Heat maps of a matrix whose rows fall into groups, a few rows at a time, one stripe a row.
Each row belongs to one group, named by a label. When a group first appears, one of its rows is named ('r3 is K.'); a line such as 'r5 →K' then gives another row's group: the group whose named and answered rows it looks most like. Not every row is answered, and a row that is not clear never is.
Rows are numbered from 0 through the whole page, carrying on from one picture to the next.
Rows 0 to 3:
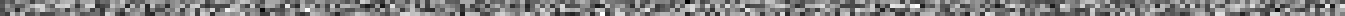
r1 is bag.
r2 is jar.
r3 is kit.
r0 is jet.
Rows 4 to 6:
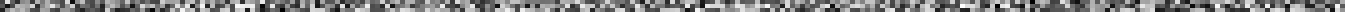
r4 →jar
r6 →kit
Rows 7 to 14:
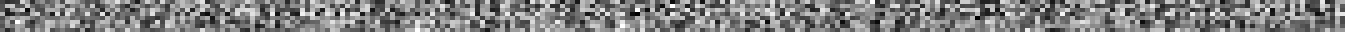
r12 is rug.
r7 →jet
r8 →kit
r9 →jet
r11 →kit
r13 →rug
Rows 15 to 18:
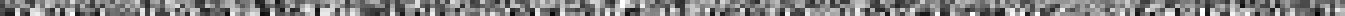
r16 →jar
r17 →bag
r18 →bag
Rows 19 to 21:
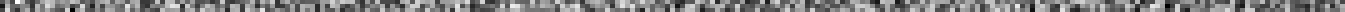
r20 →jar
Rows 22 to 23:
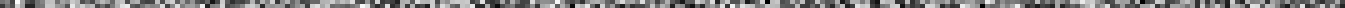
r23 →jet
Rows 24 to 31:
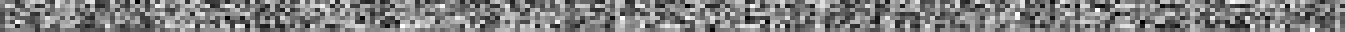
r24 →bag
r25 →kit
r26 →bag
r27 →jet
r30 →kit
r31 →kit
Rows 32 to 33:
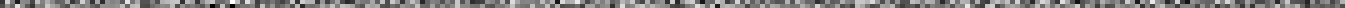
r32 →jar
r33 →rug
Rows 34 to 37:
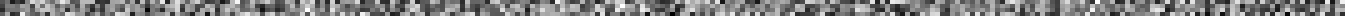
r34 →bag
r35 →jar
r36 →jar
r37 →jet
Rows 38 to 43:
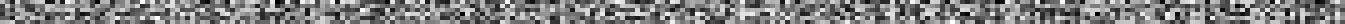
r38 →bag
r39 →rug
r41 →kit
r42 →bag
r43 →kit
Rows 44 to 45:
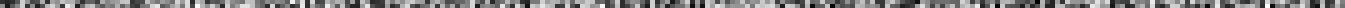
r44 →jet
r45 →jet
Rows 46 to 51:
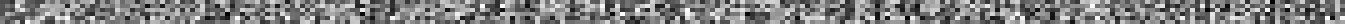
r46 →jet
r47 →rug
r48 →jet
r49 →rug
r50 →bag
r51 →bag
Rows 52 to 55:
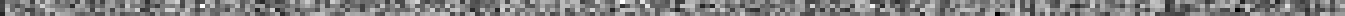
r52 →jar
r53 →jar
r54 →rug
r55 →kit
